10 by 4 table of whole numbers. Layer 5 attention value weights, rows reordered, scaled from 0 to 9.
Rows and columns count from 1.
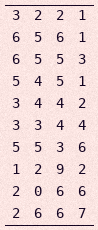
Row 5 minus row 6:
0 1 0 -2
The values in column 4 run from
1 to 7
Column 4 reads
1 1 3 1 2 4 6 2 6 7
